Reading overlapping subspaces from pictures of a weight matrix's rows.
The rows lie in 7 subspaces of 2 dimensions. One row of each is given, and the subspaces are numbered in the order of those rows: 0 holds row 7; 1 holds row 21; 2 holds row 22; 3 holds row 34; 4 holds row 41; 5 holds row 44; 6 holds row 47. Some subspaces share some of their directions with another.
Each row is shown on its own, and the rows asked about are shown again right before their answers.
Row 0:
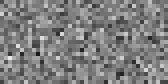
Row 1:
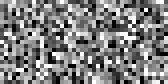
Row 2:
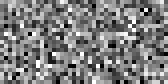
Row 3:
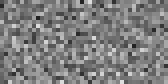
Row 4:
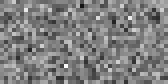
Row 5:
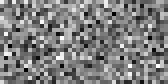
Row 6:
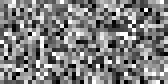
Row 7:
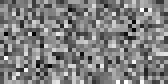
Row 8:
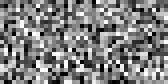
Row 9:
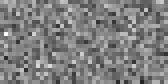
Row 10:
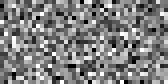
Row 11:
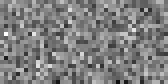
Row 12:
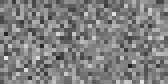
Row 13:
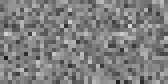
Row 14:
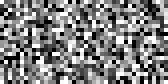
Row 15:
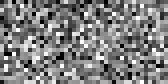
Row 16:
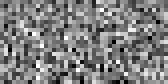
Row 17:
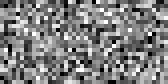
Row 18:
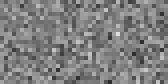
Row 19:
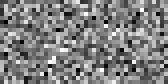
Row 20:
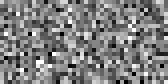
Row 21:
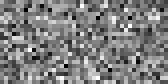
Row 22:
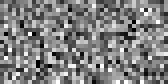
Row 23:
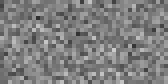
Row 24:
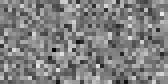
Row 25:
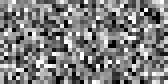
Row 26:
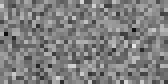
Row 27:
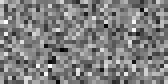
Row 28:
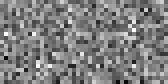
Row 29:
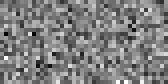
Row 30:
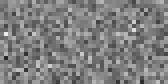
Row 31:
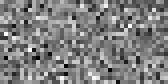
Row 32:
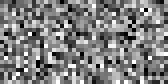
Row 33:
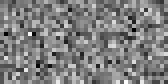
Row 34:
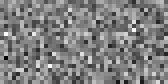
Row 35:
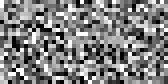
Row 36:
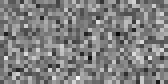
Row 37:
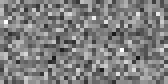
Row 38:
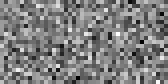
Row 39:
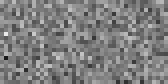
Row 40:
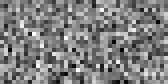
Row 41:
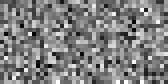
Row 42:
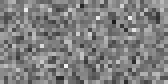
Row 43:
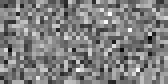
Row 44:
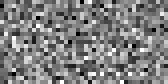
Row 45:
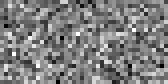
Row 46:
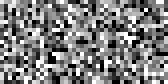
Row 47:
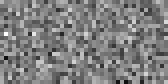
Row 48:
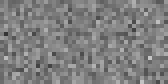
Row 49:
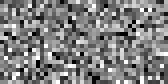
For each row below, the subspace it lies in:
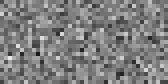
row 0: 6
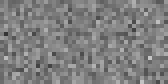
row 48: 3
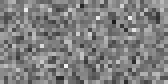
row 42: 1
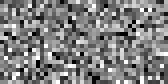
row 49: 1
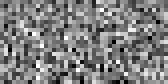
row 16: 2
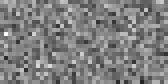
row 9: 2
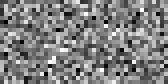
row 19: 4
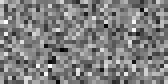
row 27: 4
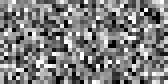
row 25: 1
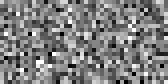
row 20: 6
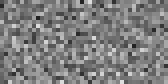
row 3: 5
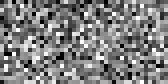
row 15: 0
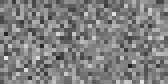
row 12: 0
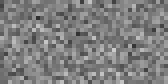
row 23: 5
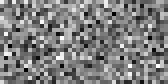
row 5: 0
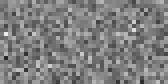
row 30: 3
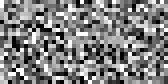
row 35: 5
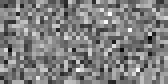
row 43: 2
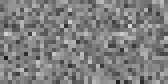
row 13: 4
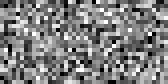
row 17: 2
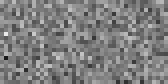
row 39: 0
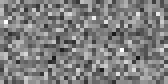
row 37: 4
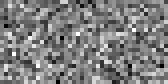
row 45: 0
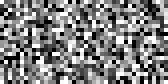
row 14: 6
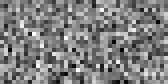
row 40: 2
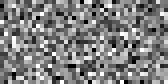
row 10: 5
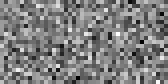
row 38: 3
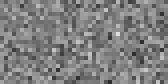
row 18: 3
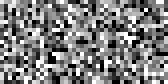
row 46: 4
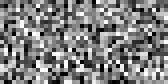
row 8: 2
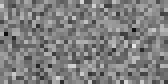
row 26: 5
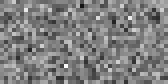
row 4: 1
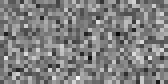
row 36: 3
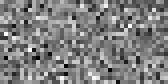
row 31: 1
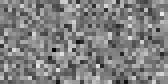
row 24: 3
